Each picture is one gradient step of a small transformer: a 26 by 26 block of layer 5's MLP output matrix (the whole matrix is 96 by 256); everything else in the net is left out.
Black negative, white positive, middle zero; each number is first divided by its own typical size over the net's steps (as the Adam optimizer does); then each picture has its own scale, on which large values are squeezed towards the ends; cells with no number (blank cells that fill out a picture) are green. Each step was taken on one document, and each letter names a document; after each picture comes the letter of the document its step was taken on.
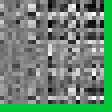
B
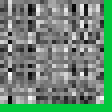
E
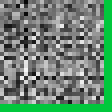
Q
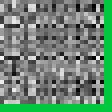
B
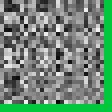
Q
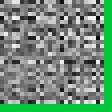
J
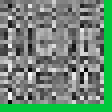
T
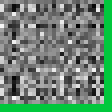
B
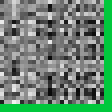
J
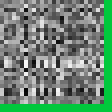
Q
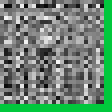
Q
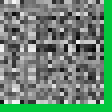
J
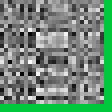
E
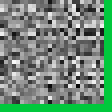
J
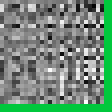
B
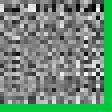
B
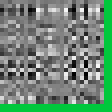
E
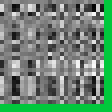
B
